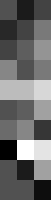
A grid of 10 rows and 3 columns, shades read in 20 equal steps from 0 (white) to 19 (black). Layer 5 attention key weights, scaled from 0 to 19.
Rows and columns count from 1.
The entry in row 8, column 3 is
2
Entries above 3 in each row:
3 3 3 3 2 3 3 1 3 3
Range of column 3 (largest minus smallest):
16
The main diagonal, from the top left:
13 14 8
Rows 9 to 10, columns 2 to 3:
17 7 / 13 18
